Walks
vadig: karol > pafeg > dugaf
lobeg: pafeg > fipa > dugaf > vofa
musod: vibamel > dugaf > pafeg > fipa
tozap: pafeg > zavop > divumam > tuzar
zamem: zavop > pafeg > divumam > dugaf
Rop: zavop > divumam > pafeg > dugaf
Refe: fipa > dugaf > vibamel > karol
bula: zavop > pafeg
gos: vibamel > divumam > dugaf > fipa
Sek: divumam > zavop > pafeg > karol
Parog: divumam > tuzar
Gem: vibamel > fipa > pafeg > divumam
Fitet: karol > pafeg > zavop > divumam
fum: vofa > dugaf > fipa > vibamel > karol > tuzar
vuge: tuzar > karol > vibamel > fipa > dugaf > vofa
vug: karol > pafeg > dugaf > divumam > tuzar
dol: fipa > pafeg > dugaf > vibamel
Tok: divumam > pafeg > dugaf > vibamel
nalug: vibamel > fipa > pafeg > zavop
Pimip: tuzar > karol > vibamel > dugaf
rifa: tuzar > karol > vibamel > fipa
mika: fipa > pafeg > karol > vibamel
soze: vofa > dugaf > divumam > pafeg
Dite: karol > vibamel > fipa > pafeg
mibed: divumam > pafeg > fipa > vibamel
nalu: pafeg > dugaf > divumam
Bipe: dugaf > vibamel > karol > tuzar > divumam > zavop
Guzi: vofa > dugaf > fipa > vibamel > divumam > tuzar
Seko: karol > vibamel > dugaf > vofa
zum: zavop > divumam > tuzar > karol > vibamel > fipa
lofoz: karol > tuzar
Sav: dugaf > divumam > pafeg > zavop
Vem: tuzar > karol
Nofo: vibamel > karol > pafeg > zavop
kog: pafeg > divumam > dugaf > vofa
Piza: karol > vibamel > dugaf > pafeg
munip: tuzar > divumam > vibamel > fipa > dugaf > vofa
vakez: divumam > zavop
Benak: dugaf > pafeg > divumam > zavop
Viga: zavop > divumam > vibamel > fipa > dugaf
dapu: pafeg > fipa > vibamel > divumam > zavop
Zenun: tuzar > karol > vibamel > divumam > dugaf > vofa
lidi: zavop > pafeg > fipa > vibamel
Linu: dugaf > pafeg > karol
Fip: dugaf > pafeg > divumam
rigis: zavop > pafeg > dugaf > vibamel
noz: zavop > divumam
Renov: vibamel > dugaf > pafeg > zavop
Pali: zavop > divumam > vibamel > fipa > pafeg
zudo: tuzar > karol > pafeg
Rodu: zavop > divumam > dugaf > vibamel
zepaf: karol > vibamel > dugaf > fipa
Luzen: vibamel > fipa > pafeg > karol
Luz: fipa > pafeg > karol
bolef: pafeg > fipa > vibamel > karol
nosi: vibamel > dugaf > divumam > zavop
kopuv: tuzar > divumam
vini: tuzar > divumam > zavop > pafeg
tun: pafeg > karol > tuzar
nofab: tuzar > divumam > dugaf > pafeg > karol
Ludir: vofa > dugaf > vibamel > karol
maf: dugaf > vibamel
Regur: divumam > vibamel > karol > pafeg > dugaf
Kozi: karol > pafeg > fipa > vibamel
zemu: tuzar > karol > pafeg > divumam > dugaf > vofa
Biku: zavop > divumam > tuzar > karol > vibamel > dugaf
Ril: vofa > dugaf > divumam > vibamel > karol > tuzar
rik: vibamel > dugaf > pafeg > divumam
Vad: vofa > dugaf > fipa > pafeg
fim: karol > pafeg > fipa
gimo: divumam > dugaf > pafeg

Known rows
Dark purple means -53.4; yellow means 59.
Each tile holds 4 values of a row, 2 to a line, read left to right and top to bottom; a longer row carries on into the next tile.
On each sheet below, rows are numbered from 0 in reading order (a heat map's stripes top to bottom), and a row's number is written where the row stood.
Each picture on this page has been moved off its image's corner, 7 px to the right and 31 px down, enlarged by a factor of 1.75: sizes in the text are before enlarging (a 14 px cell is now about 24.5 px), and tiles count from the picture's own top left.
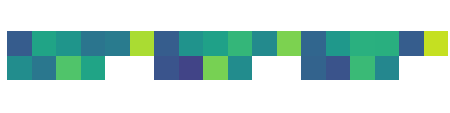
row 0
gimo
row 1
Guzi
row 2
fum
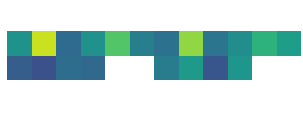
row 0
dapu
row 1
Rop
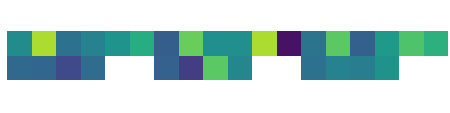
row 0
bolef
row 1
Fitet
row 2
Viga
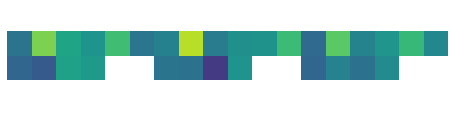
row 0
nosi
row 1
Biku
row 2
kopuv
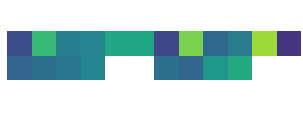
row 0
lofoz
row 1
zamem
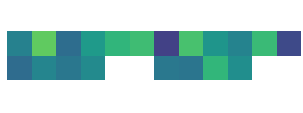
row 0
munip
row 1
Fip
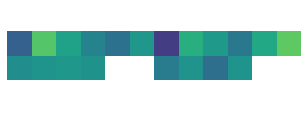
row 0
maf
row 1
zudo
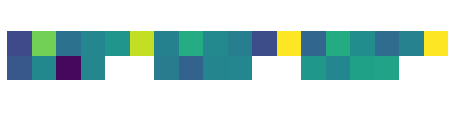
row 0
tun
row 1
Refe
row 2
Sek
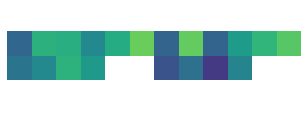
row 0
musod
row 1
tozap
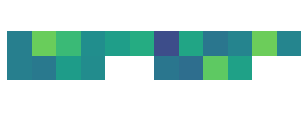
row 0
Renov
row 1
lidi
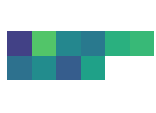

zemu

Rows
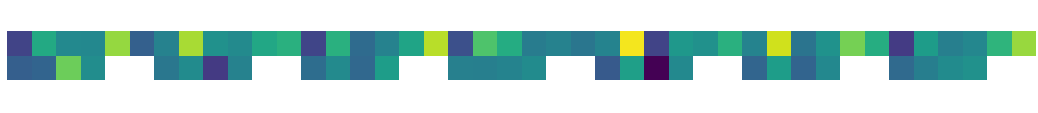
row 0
fim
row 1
nofab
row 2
vuge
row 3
Linu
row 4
kog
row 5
gos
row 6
rifa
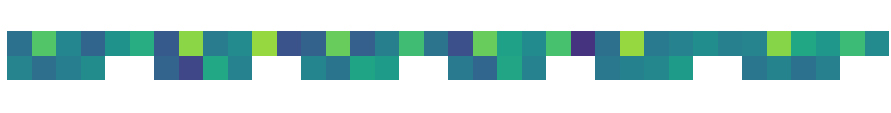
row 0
Luz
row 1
vug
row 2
rigis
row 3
Benak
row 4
Seko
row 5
vini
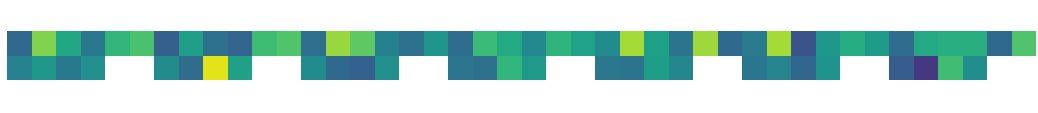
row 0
Nofo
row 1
mibed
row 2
Bipe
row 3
rik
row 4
Gem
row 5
Rodu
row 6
Ril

